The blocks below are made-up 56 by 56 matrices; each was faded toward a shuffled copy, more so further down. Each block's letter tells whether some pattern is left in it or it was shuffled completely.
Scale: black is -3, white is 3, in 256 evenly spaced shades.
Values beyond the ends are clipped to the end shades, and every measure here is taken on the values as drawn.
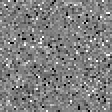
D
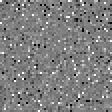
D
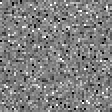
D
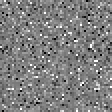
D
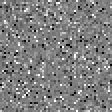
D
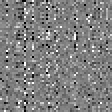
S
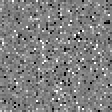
D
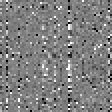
S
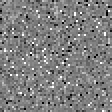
D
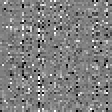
S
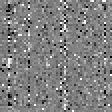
S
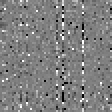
S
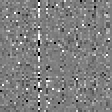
S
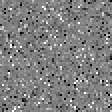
D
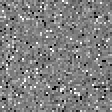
D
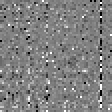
S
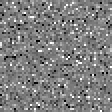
D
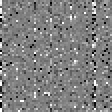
S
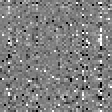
S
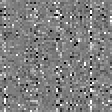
S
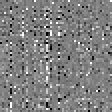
S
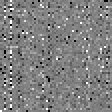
S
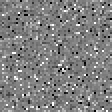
D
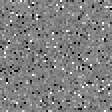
D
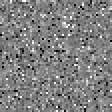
D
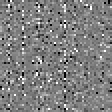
S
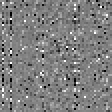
S
